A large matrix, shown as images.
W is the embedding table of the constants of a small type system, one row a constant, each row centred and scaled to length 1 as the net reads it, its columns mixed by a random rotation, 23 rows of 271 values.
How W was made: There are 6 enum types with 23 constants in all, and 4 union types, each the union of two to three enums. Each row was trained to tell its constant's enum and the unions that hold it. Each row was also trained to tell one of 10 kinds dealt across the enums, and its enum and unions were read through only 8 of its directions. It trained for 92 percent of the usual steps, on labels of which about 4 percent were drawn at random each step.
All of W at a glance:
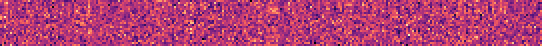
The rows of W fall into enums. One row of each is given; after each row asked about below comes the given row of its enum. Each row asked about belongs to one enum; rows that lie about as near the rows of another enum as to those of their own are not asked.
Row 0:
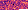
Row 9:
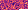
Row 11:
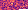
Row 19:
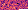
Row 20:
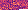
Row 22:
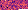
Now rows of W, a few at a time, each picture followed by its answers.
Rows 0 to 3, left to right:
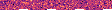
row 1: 20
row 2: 20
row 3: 11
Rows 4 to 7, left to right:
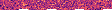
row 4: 22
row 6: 22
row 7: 9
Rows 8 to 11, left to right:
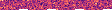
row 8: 19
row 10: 11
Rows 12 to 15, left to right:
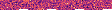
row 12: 9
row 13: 19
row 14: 11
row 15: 11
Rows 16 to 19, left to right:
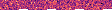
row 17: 0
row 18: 19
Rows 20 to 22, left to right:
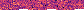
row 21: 9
